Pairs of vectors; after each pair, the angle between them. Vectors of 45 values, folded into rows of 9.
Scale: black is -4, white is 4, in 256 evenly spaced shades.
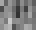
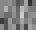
orthogonal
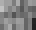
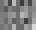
partly opposed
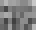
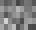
partly opposed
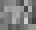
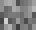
orthogonal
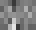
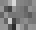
nearly opposite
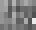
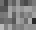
nearly opposite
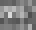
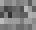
nearly opposite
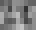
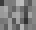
partly aligned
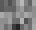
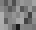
partly aligned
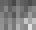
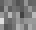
partly aligned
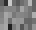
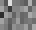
partly aligned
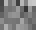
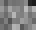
partly opposed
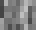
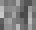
nearly opposite
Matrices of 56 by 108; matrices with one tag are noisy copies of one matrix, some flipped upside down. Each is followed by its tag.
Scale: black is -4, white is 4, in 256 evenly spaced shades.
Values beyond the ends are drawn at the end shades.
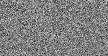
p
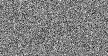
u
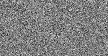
p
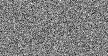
u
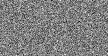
u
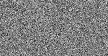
p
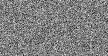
u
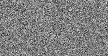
p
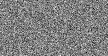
u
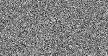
p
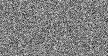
u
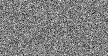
u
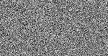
p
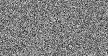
p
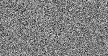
p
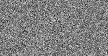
p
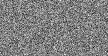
u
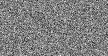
u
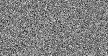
p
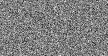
u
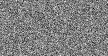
u
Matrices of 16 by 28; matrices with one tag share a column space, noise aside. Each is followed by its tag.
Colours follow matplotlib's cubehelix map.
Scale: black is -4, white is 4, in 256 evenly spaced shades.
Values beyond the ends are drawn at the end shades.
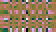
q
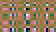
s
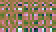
s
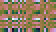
q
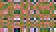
q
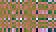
q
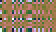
q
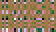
q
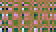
s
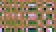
s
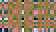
q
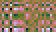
s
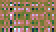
s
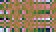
q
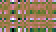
q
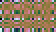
q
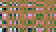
s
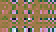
q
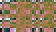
q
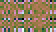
q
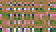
s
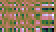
s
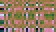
s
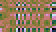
s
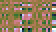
s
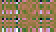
q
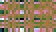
q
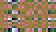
q
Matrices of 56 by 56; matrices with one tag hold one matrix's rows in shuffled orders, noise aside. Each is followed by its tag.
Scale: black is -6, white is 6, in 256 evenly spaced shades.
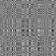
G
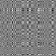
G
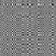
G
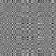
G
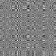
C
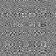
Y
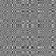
G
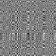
C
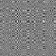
C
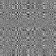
C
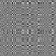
G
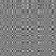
G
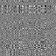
Y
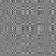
G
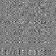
Y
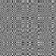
G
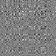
Y
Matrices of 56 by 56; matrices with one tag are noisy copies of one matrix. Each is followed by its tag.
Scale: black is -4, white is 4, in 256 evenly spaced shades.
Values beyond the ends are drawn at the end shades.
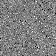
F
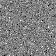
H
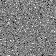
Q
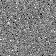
Q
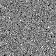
H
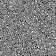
F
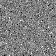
H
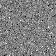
H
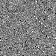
F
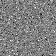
Q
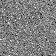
Q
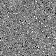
F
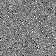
F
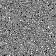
H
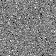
Q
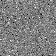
Q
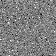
Q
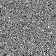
H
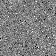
F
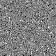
H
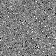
F
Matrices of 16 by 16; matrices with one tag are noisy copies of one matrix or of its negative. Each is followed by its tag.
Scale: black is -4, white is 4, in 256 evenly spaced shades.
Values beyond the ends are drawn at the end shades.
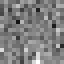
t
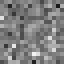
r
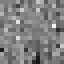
t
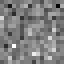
r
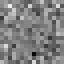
r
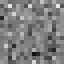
r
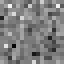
r
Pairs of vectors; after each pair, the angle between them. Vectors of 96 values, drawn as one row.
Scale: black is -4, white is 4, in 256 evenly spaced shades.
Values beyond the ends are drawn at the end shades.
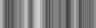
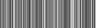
orthogonal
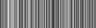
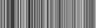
partly opposed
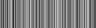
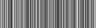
nearly opposite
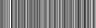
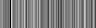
nearly opposite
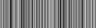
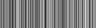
partly aligned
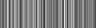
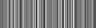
nearly parallel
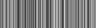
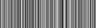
partly aligned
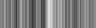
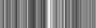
nearly parallel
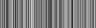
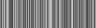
nearly opposite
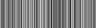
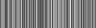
nearly opposite
